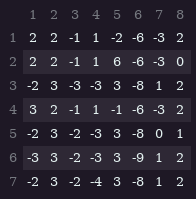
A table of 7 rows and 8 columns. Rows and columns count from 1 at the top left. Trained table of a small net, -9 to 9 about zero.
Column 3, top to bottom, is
-1 -1 -3 -1 -2 -2 -2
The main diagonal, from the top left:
2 2 -3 1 3 -9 1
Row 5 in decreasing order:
3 3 1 0 -2 -2 -3 -8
